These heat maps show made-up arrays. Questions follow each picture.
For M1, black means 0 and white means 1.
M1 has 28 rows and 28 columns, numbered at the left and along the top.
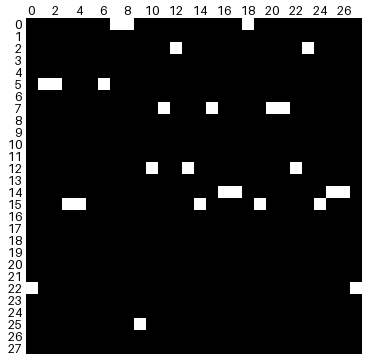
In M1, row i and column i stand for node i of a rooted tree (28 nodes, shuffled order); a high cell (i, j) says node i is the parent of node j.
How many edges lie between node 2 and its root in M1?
1
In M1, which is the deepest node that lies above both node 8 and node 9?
0
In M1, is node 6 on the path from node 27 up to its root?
no
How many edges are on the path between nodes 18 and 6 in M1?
6
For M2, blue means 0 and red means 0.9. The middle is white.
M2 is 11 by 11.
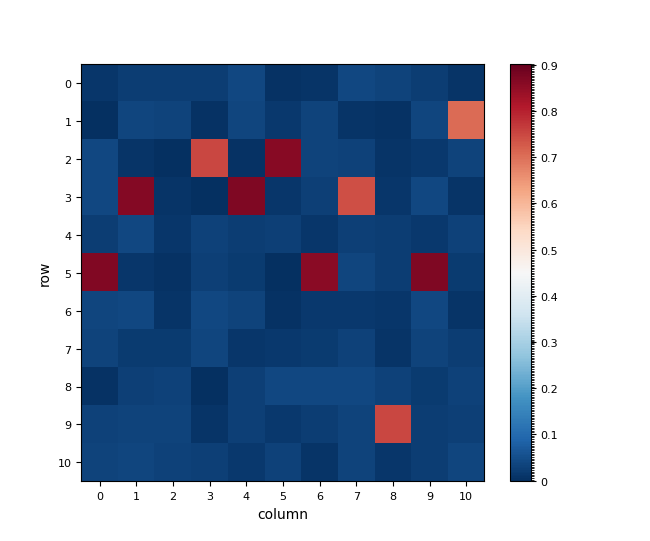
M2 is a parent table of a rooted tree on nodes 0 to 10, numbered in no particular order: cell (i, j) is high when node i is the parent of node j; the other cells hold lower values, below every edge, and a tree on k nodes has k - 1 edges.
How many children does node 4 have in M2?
0
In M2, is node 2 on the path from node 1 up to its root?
yes
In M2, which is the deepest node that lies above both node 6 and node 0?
5
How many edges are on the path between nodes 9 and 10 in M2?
5
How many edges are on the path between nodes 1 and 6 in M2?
4
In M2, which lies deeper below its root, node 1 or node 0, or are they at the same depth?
the same depth
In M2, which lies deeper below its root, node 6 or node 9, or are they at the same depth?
the same depth
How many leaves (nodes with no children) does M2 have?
6
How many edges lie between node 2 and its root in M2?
0
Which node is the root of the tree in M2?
2
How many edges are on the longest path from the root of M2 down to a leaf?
3
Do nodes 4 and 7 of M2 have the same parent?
yes
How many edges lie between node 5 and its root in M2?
1
